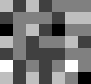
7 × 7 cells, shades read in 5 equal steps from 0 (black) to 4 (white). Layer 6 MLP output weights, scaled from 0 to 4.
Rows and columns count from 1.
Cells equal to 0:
3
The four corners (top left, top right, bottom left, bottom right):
3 2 3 0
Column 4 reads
1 2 1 2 1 1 1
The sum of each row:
14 14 10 14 10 16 13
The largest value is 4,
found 2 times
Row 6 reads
4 1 2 1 2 4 2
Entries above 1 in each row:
5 5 4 5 3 5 4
